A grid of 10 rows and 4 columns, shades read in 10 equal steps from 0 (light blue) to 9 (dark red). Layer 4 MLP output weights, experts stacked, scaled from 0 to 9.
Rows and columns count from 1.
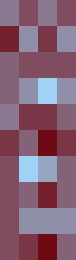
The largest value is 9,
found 2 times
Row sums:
20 21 23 11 23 28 13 24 15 27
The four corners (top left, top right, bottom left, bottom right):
4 6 6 5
